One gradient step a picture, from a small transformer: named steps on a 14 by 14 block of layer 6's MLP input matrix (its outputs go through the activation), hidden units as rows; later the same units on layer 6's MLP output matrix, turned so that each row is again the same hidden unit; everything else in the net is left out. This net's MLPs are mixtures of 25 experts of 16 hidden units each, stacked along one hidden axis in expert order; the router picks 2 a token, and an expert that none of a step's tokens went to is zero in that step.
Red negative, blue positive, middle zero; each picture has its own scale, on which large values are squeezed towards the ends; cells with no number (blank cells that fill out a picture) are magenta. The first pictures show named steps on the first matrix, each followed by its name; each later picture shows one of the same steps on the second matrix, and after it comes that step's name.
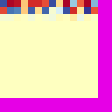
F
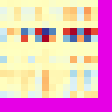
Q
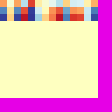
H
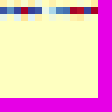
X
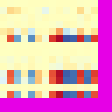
Q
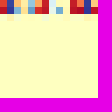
F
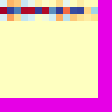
X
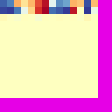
F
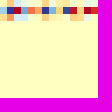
X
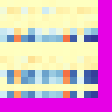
Q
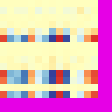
Q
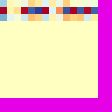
X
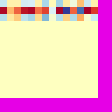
X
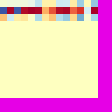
X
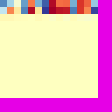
F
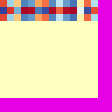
H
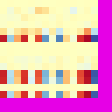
Q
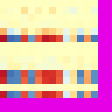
Q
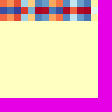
H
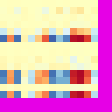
Q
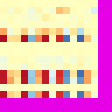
Q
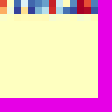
F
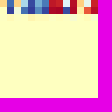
F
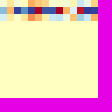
X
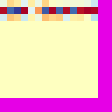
X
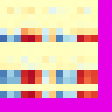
Q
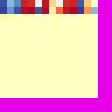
F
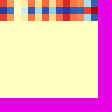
H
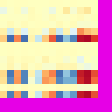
Q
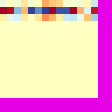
X
